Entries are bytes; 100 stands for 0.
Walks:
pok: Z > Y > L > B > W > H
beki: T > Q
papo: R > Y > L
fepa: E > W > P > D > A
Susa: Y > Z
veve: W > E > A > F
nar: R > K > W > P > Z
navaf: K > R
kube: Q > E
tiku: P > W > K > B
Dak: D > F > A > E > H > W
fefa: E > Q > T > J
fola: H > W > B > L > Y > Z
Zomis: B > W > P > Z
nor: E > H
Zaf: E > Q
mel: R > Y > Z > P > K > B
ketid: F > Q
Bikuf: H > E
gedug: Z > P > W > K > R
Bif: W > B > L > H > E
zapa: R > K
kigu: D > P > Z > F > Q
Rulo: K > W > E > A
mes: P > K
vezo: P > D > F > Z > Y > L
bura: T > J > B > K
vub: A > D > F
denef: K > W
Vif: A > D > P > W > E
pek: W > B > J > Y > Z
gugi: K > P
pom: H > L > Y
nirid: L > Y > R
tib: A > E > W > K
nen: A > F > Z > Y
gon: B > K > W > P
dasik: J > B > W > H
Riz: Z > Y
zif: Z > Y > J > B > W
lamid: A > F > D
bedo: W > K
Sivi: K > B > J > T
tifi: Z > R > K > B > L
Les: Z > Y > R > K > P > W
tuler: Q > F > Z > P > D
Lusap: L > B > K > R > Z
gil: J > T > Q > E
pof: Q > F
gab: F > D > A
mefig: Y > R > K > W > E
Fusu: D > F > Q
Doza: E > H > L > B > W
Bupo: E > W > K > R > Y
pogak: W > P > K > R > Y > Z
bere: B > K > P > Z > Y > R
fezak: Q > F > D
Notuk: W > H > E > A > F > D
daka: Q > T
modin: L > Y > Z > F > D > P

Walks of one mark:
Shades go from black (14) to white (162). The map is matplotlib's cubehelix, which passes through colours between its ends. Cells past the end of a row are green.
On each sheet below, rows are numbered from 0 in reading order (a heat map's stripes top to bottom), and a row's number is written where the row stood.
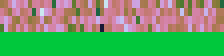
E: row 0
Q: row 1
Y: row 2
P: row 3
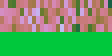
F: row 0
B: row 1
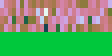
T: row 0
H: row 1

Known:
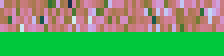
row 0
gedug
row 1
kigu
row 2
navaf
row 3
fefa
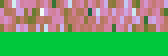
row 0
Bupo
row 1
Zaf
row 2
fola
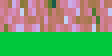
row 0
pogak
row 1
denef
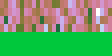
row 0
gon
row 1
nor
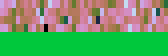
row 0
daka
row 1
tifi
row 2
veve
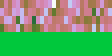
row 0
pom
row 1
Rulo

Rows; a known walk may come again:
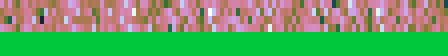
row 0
tifi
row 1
denef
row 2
bedo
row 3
nor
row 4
mefig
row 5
nar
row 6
Doza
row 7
Zomis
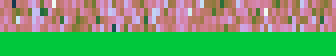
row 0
Fusu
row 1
Sivi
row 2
Bikuf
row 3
pek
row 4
fepa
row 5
zif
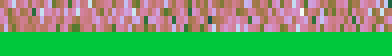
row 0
Zaf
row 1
dasik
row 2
fola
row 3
bere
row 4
Susa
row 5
Notuk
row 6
papo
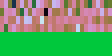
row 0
lamid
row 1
mes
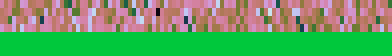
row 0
Les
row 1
vezo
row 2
nen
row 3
nirid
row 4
zapa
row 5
Lusap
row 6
gon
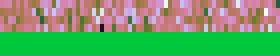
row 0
navaf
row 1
beki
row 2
pom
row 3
Rulo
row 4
Bupo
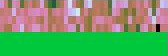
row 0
tiku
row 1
Bif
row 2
daka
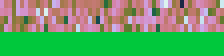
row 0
bura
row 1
gedug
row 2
fezak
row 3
kigu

